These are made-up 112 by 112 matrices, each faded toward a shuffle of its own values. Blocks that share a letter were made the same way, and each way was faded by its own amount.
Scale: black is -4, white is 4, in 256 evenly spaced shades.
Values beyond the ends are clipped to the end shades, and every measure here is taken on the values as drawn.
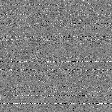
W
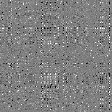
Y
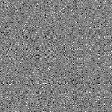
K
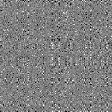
K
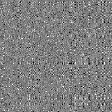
K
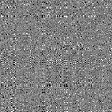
K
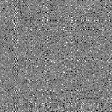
K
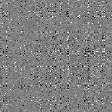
Y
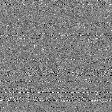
W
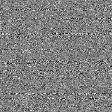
W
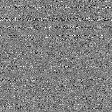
W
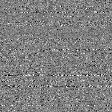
W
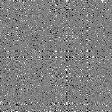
Y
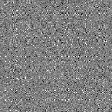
K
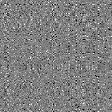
K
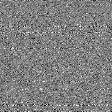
W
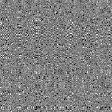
K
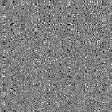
K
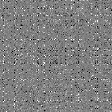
Y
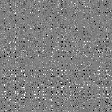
Y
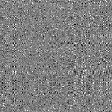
K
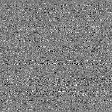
W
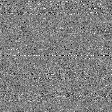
W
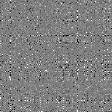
Y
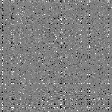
Y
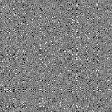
K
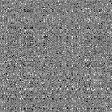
K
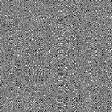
K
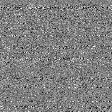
W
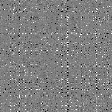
Y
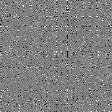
Y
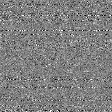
W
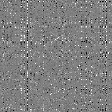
Y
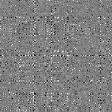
Y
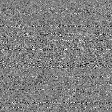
W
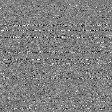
W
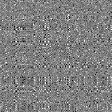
K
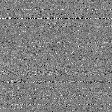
W
